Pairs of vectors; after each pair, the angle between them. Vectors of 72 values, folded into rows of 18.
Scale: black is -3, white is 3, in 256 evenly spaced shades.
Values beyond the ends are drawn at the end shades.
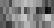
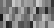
partly aligned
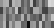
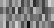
nearly parallel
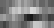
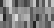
orthogonal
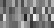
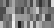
orthogonal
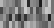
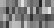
partly aligned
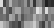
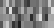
orthogonal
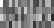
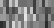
partly aligned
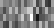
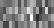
nearly parallel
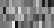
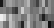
orthogonal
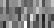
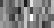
partly aligned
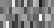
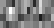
partly opposed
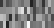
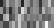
orthogonal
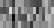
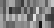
partly opposed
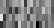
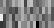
nearly parallel
